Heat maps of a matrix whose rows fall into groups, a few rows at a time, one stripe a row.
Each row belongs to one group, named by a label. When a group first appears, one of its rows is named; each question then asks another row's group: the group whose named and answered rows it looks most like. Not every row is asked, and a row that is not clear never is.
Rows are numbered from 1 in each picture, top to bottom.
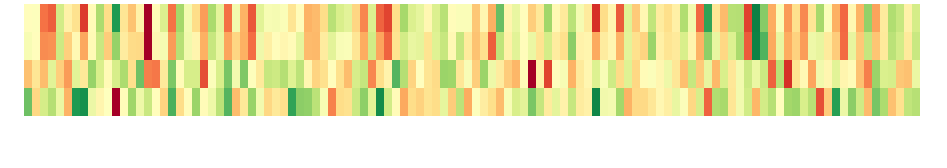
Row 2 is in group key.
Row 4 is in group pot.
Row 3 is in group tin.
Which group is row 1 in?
key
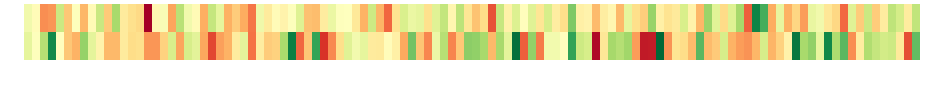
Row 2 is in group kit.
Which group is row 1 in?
key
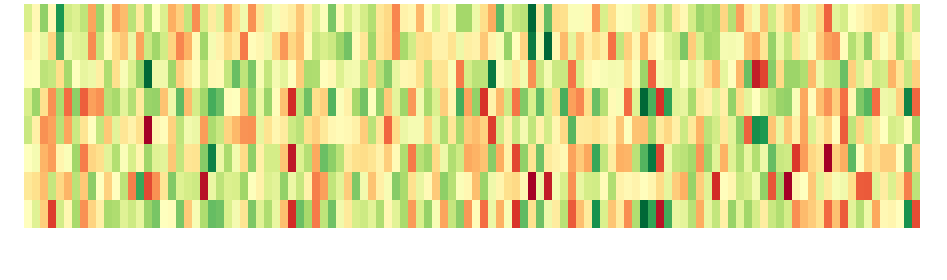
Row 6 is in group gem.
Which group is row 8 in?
gem
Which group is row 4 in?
gem
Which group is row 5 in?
key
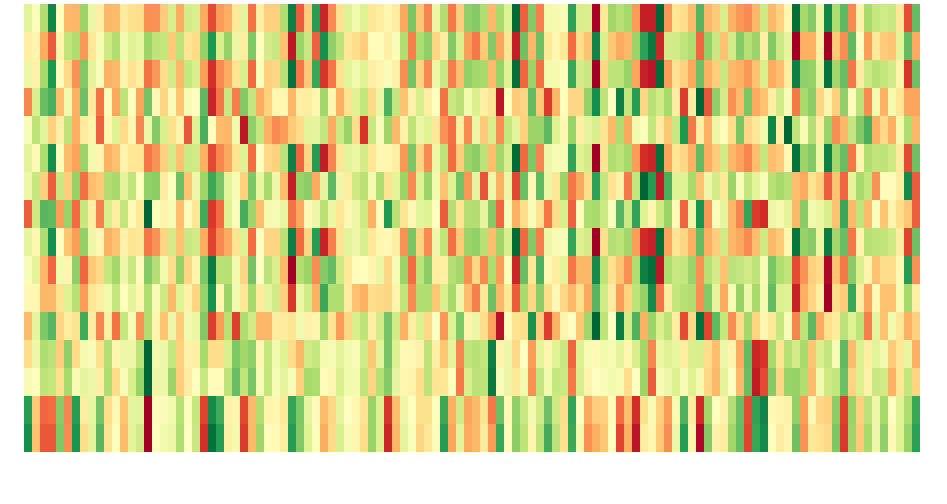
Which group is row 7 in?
gem
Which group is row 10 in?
gem
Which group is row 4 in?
pot
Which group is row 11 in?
gem
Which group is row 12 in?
pot
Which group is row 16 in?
key
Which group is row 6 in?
kit
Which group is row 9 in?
kit
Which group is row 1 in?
kit
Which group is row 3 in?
kit
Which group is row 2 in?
gem
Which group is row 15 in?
key
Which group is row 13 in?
pot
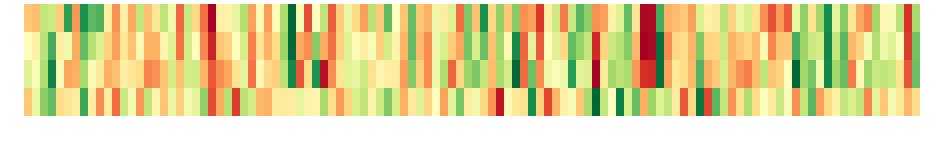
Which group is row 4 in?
pot
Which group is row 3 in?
kit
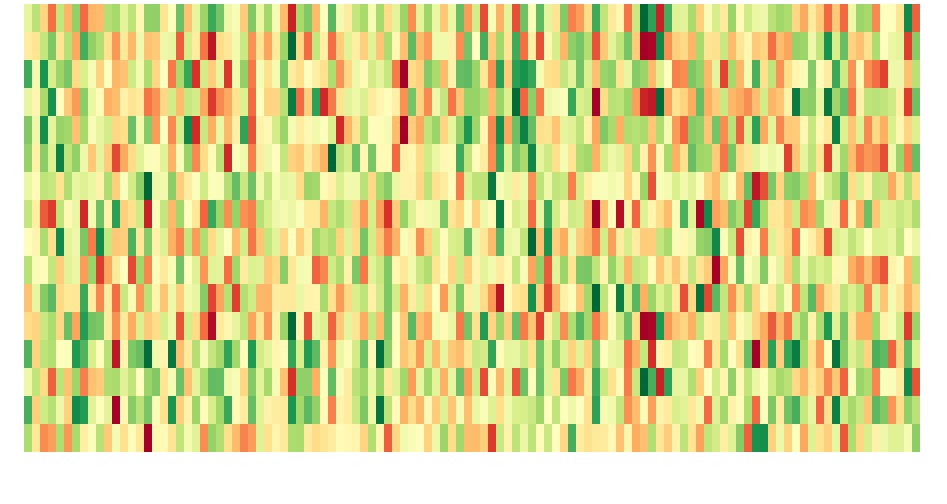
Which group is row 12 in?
kit
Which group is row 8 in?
key
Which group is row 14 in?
gem
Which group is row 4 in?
kit
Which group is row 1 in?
gem
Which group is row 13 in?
pot
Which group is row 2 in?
kit
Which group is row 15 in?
pot
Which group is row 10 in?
tin
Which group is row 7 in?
pot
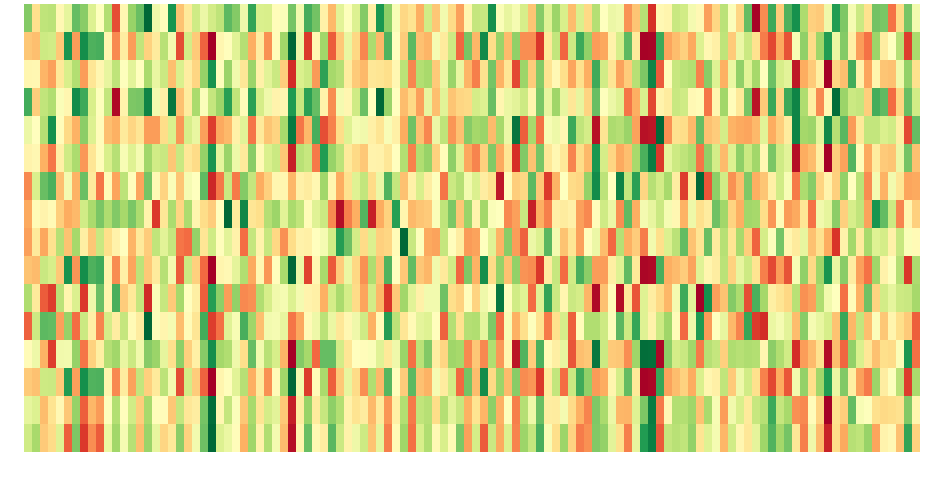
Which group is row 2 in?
kit
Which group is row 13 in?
gem
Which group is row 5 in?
kit
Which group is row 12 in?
pot
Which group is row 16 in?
gem
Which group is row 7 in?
pot
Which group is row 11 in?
key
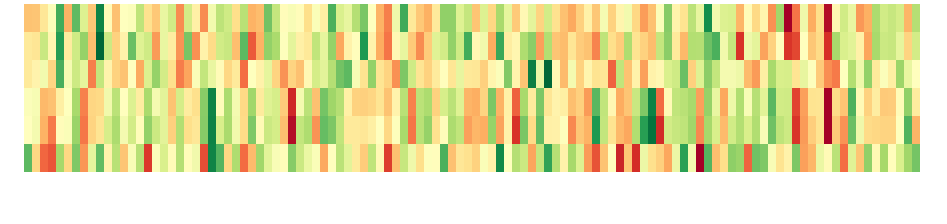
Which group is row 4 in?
gem
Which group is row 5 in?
gem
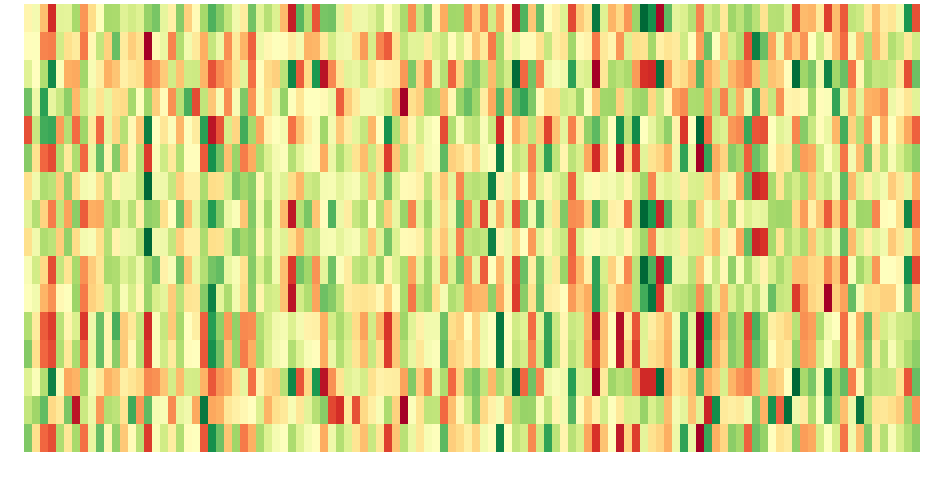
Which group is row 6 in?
key
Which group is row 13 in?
key
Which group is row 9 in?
pot
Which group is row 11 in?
gem
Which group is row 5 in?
pot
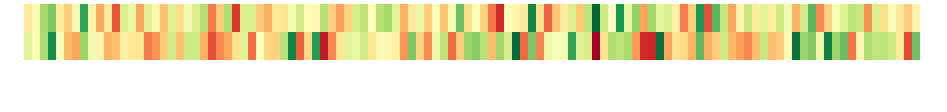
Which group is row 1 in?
pot
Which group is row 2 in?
kit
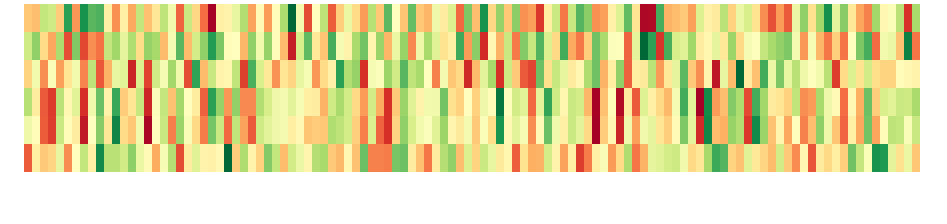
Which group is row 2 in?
gem
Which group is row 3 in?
tin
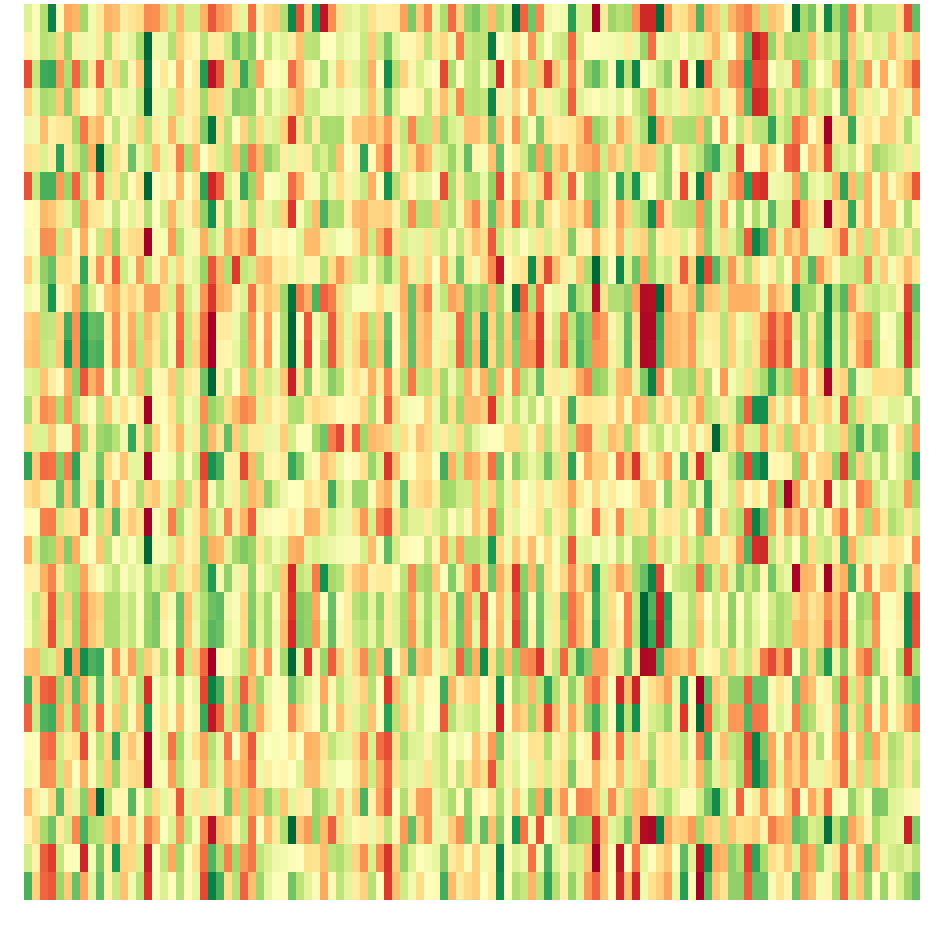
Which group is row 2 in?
pot
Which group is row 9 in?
key
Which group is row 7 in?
pot
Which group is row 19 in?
key
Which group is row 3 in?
pot
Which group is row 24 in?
kit
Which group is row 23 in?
gem
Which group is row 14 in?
gem
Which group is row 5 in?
gem
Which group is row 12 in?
kit
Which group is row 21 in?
gem
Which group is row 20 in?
pot
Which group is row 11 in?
kit
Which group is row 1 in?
kit
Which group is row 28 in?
key
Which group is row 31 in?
key
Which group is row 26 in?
pot
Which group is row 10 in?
pot
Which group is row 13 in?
kit
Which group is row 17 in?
key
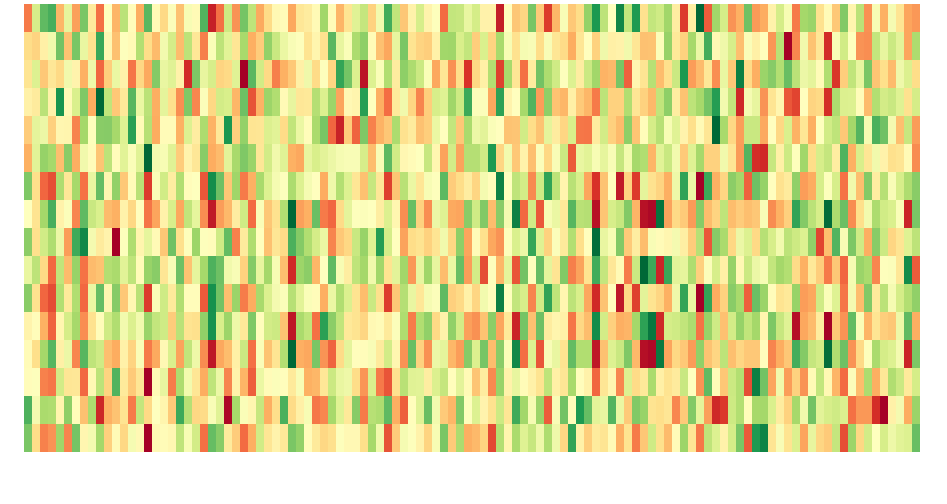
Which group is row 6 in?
pot
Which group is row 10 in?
gem
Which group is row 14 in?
key
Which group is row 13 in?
kit
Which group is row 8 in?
kit
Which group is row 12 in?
gem
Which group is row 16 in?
key
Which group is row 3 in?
tin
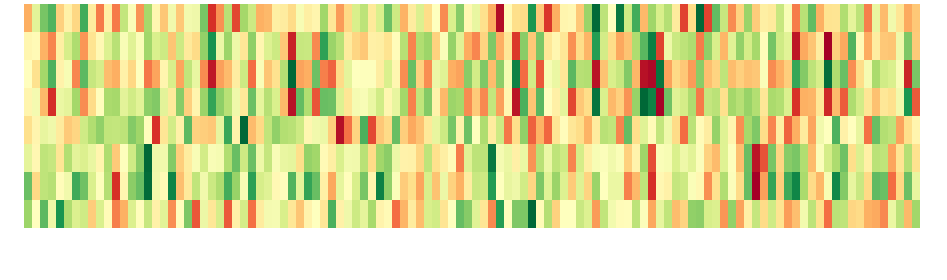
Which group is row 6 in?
pot
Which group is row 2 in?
gem
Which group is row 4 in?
gem
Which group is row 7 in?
pot
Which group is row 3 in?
kit
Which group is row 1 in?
pot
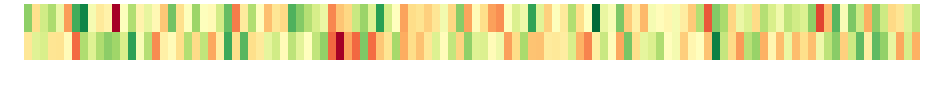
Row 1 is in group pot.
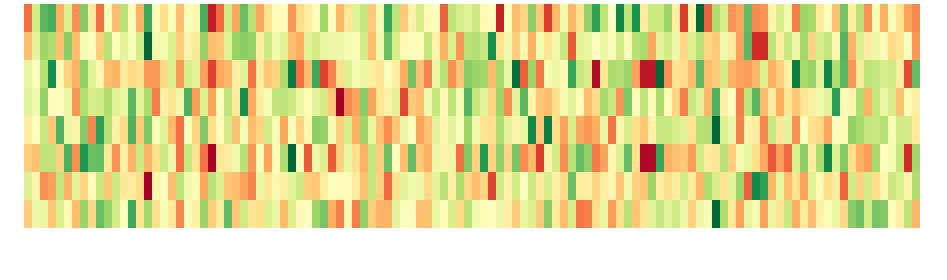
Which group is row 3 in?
kit
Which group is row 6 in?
kit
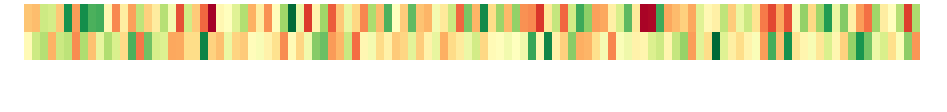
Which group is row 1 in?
kit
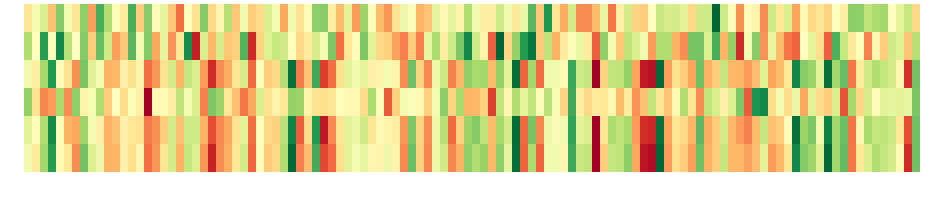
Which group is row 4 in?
key
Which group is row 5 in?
kit
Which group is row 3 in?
kit
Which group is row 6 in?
kit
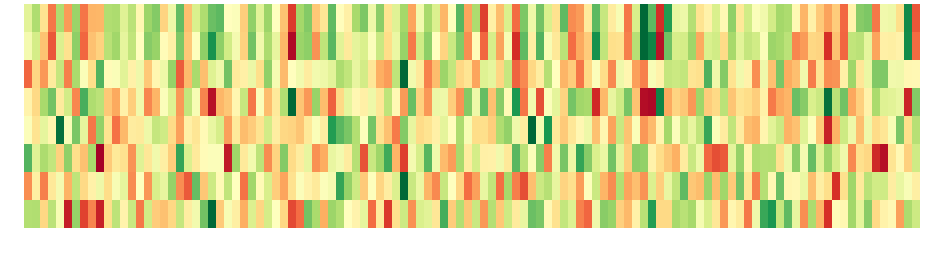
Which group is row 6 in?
tin
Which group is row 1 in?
gem
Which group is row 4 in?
kit
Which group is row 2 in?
gem
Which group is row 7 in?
tin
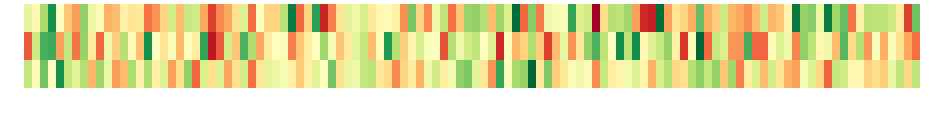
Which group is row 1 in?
kit
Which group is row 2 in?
pot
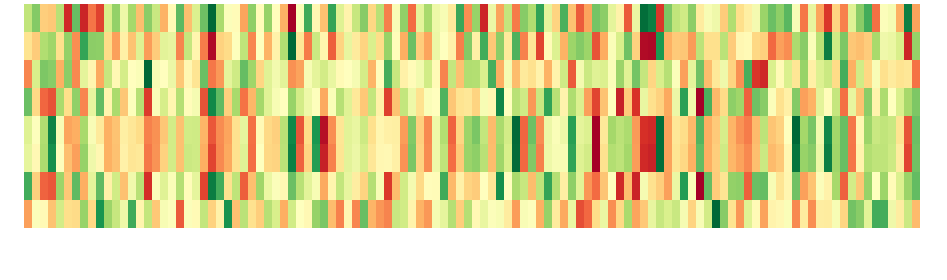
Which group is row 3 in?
pot
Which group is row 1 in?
gem
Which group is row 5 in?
kit
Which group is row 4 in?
key
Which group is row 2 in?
kit
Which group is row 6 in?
kit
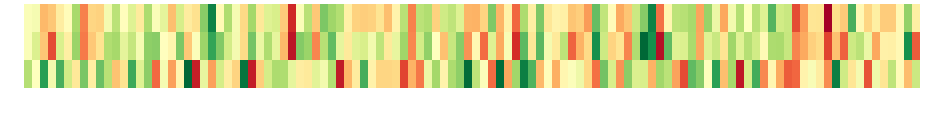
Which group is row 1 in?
gem
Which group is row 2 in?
gem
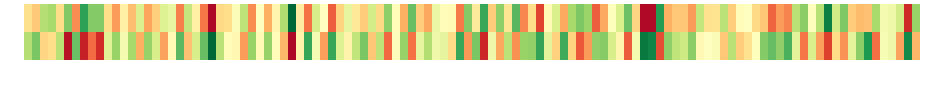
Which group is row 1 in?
kit
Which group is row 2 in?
gem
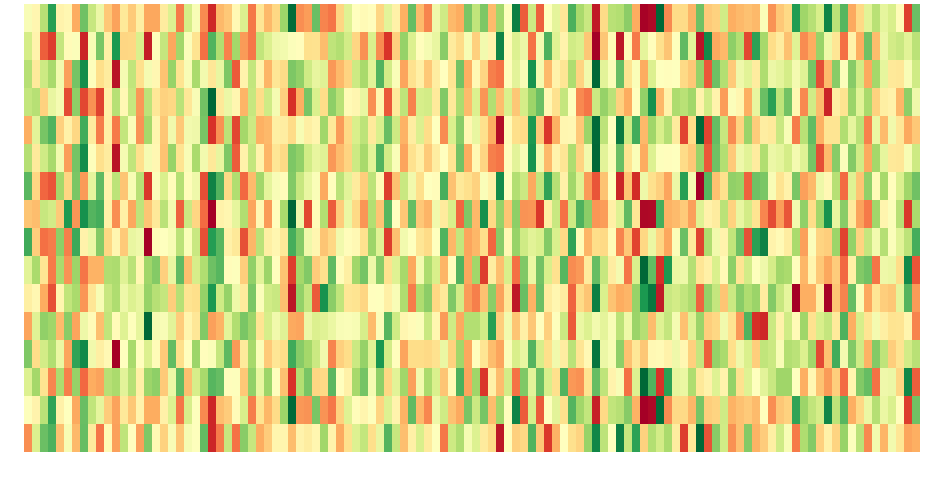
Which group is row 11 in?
gem
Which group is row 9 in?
key
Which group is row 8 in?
kit
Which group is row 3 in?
pot
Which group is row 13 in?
pot
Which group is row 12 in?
pot
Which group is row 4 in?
gem
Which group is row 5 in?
pot
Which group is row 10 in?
gem
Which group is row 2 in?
key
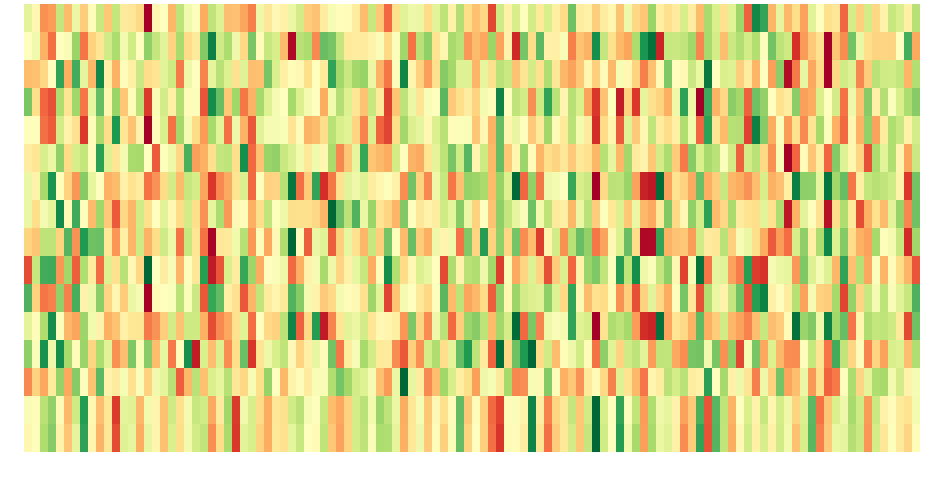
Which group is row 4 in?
key
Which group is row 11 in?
key
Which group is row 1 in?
key
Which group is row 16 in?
pot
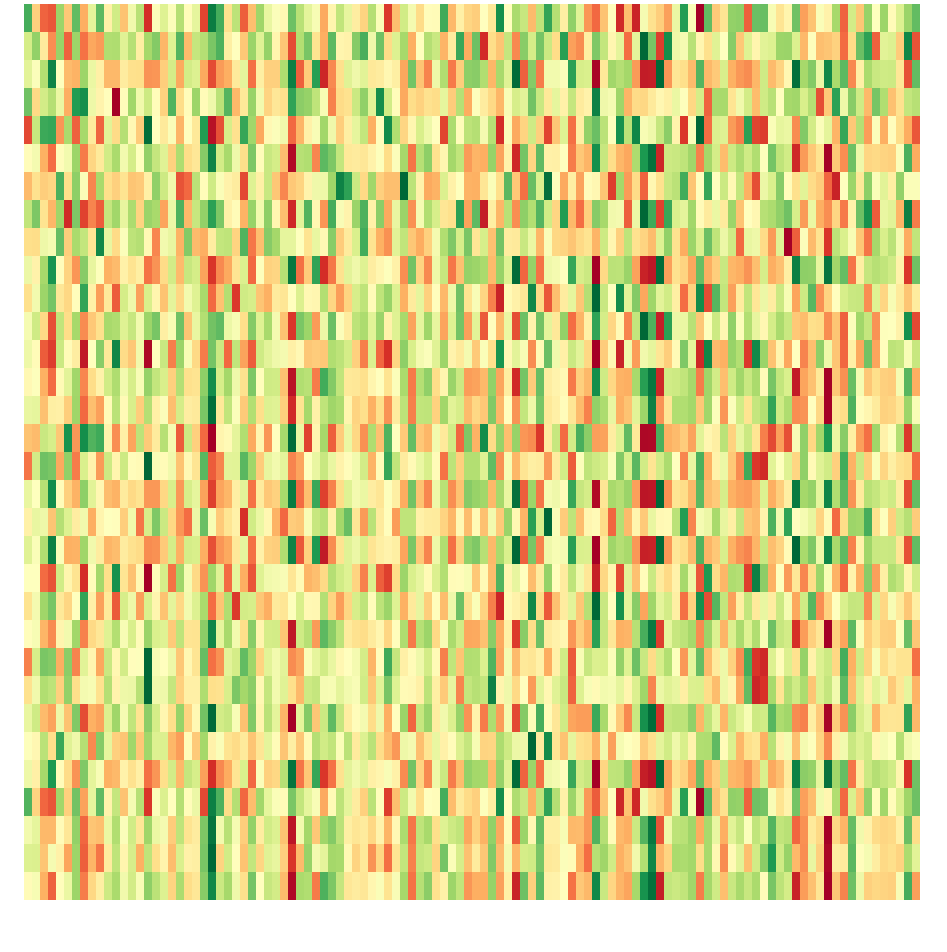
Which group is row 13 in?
key
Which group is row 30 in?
gem
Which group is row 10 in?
kit
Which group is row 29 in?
key
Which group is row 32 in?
gem
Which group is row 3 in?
kit
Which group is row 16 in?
kit
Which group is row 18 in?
kit
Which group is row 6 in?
gem
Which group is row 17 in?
pot
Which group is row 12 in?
gem
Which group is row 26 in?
gem
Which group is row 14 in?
gem
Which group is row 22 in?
pot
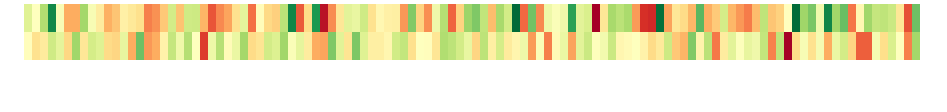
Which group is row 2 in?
tin
